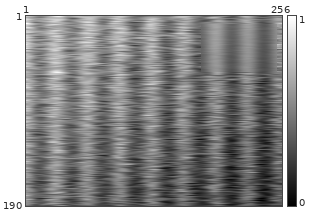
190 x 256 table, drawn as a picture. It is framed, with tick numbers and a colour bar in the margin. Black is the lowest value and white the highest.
Ninth with the lowest average: bottom right. Odd patch: calmer, in the top right. Slope: up to the top left. Stripes: upright, repeating 8 times.
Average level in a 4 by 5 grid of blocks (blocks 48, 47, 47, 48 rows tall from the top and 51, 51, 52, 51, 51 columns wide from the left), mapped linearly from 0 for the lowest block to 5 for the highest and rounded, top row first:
5 5 4 3 3 / 4 4 3 3 2 / 3 3 2 2 1 / 2 2 1 1 0
